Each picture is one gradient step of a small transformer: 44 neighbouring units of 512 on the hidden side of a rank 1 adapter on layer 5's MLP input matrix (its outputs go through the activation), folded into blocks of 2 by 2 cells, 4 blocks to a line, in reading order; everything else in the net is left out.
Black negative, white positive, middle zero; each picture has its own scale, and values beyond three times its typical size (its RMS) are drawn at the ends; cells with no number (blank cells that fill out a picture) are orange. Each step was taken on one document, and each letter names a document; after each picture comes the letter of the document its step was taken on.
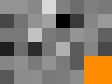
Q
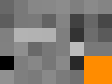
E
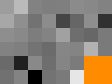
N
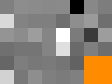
Q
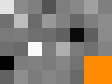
E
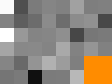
N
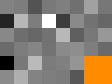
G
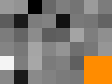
G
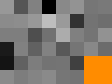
E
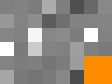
Q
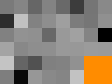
G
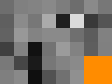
N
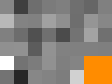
G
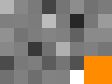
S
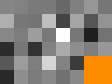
Q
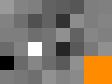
E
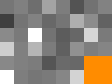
Q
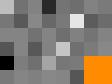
E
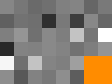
G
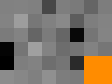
E
